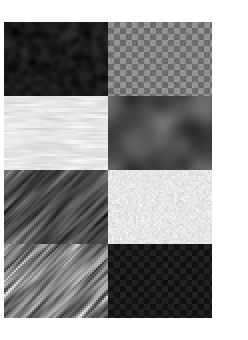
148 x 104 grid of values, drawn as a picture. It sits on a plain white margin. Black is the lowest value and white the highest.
It is made of 4 by 2 panels. Panel 1,1: very low, blotchy, faint in contrast. Panel 1,2: middling, checkered. Panel 2,1: very high, streaked across, faint in contrast. Panel 2,2: low, smooth. Panel 3,1: low, slanting up to the right. Panel 3,2: very high, fine-grained, faint in contrast. Panel 4,1: middling, slanting up to the right, strong in contrast. Panel 4,2: very low, checkered, faint in contrast.
